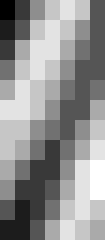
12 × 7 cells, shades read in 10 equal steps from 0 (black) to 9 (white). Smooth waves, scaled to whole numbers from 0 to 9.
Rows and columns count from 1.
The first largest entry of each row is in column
5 4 3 3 2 1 1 7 7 7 6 5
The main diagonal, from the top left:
0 3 8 7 4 3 7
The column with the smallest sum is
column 1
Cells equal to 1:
4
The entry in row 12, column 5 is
8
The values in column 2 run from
1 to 8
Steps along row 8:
down down down up up up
